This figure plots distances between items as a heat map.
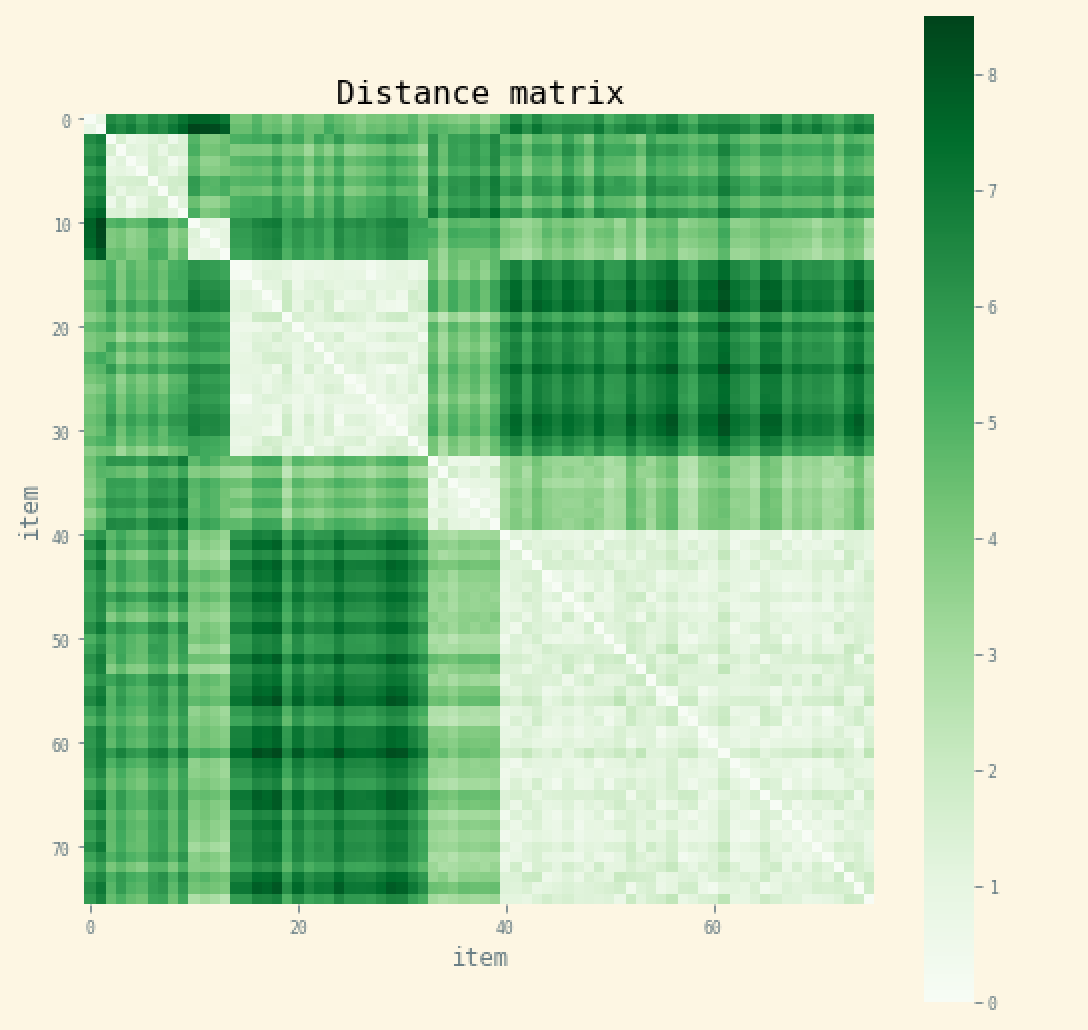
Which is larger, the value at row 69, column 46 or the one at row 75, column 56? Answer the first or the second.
the second
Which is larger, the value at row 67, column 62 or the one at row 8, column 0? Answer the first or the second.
the second
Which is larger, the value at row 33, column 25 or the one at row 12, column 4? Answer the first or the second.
the first
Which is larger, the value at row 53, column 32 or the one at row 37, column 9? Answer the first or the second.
the second
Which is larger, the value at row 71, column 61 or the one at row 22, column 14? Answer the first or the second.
the first
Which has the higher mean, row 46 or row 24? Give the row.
24
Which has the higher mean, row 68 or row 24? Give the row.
24
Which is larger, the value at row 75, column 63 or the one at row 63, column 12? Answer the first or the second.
the second
